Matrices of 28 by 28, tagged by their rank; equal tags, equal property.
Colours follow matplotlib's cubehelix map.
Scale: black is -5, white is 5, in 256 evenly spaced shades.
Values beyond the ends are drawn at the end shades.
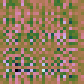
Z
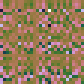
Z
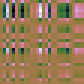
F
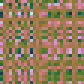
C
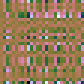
C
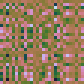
Z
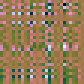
C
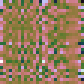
Z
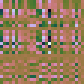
C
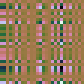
F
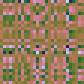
C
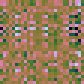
Z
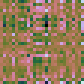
Z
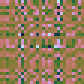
C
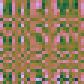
C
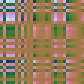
F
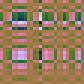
F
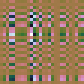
F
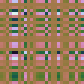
F
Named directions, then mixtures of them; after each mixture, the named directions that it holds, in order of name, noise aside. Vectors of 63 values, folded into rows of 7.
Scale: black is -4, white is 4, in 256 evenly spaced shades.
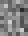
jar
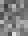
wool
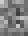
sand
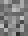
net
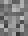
net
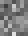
net, wool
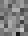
jar, net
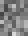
wool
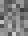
jar, wool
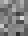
net, sand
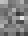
net, sand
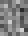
jar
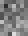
wool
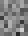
jar, net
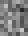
jar
